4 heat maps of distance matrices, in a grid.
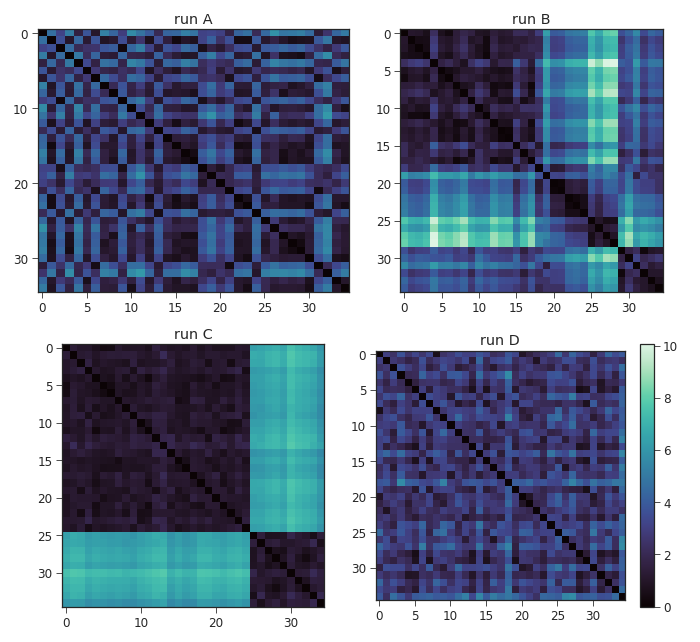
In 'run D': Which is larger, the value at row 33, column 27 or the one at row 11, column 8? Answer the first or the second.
the second
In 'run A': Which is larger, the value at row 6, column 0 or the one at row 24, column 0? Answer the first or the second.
the second
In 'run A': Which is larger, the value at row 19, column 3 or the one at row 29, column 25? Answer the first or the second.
the first
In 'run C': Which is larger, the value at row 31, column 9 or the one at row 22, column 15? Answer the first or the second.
the first
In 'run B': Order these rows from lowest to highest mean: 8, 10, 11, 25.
11, 10, 8, 25
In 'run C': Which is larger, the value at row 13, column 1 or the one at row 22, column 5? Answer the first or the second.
the first
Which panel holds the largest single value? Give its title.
run B
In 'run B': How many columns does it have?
35
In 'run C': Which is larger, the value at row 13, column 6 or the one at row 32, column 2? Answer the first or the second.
the second
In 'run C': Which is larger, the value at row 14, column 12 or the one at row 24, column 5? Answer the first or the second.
the first
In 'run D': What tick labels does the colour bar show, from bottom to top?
0, 2, 4, 6, 8, 10
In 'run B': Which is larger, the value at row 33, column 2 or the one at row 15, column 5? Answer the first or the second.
the first
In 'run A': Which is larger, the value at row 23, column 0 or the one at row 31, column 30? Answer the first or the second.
the first
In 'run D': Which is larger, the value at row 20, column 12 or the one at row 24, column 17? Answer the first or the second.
the second
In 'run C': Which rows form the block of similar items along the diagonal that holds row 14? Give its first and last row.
0 to 24
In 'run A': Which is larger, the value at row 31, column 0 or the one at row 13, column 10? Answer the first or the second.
the second
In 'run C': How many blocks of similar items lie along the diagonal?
2
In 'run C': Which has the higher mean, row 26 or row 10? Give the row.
26
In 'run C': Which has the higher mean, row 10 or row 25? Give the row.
25
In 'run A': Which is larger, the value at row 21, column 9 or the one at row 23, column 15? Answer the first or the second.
the first
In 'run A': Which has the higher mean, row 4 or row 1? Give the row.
4
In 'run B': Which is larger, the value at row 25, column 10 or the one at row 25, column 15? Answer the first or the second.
the first
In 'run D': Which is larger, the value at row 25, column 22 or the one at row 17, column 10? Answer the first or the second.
the first
